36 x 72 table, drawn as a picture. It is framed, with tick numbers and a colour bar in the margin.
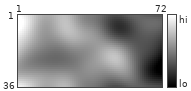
There is an overall slope up to the left. The ninth with the highest average is the top left. There are no lone odd cells. The texture varies smoothly and slowly.
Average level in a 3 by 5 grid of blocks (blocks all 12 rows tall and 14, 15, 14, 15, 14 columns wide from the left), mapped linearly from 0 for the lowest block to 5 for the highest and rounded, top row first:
54311 | 32330 | 43330
